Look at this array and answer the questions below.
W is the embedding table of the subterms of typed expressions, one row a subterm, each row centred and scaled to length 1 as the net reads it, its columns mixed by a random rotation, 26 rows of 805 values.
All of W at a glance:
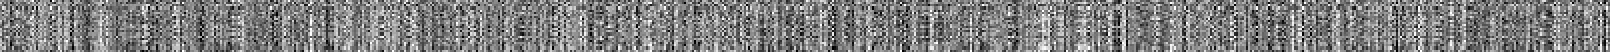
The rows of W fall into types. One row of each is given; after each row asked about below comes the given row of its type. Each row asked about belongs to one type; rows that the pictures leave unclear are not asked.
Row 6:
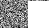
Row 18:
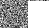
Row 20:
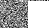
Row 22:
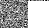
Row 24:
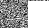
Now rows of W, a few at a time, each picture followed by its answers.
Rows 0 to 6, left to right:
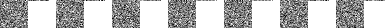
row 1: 22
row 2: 20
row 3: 24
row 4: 24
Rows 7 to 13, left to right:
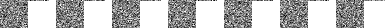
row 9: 24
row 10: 22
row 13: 18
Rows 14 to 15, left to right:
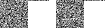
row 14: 20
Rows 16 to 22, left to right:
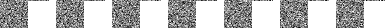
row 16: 20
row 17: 20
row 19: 22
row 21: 6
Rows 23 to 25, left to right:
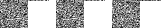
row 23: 24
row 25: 22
